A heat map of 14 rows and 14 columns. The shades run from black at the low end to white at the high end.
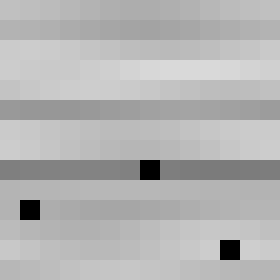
Grain: streaks across. Slope: none. Average level on the scale: 70%. Lone odd cells: 3, each lower than its neighbours. Histogram: skewed, a long tail of low values.
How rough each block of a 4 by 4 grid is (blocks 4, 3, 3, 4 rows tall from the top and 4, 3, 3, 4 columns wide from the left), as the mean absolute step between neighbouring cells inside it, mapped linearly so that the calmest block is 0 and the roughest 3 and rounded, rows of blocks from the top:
0000
1111
1131
1002
